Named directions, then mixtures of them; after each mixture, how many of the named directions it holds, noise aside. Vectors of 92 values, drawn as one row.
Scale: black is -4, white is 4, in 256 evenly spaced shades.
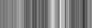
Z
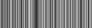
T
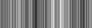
two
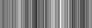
two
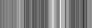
one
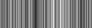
two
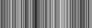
two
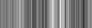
one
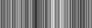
two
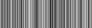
two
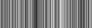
two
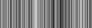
two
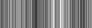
two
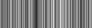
two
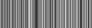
one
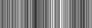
two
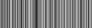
one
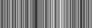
two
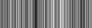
two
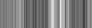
one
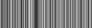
one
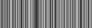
one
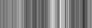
one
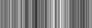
two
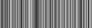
one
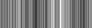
two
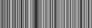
one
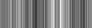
two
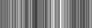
two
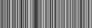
one
